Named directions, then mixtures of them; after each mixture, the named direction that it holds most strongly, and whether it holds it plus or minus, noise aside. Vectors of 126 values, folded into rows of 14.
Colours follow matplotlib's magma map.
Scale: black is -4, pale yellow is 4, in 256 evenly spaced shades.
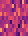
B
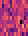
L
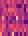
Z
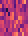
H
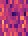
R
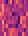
R, plus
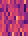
Z, plus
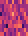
R, minus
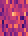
R, minus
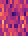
R, plus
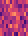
R, minus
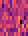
L, plus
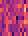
Z, minus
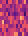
R, plus
